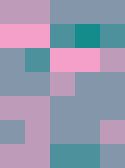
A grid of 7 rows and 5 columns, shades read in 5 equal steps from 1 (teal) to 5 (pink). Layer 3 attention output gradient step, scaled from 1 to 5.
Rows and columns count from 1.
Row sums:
17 15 19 16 17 17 15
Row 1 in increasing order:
3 3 3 4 4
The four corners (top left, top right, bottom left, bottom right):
4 3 4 3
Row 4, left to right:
3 3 4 3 3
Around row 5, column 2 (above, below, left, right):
3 4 4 3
